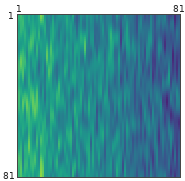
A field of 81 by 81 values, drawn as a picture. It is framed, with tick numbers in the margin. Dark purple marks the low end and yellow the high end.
The field climbs toward the left. Streaks run downward. The histogram is bell-shaped.
